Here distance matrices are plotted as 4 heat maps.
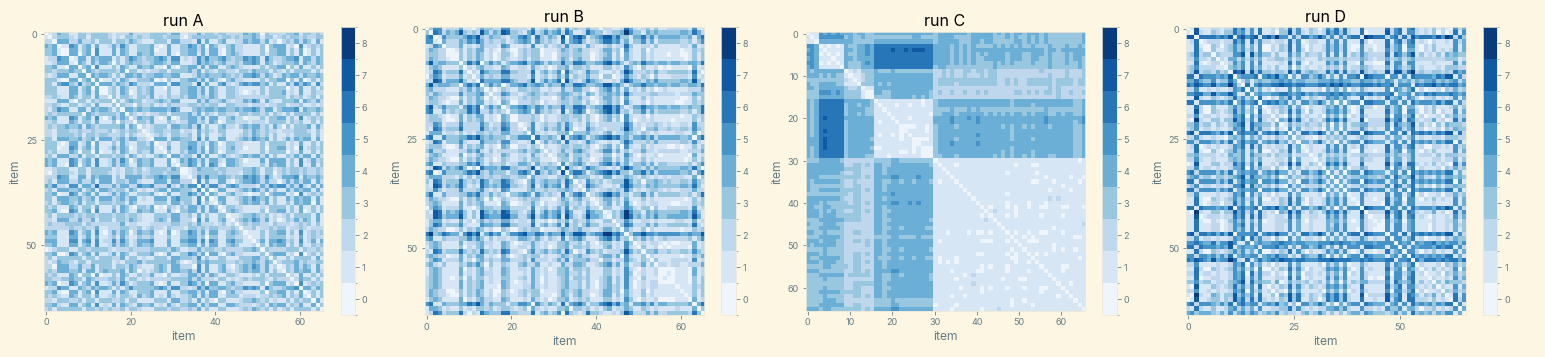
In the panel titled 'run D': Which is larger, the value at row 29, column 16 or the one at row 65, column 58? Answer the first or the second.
the first
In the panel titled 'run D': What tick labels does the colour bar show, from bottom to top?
0, 1, 2, 3, 4, 5, 6, 7, 8
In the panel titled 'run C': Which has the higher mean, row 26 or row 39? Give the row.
26
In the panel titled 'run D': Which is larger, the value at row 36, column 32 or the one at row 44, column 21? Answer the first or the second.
the second
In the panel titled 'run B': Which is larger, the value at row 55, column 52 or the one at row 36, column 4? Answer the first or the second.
the second
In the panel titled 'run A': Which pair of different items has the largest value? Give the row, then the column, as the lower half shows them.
36, 12
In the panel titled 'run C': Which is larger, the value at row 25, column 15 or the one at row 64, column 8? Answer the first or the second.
the second
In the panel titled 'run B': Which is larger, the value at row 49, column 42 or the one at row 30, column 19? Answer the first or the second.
the first
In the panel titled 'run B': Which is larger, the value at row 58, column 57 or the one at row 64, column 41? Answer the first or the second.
the second
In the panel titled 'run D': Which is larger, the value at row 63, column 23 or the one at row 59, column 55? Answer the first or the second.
the first
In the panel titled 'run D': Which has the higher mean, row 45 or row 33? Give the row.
33
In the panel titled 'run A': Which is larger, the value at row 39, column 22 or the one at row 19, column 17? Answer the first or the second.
the second
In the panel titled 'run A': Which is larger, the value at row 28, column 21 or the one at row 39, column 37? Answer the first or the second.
the first
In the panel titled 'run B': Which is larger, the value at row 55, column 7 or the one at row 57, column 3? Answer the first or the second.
the second
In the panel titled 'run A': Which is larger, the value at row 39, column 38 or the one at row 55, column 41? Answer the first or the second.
the first
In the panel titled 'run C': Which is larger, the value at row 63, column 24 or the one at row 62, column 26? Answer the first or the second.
the second
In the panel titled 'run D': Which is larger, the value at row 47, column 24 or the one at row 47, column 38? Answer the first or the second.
the second
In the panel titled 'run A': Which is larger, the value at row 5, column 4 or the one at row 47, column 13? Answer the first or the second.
the second
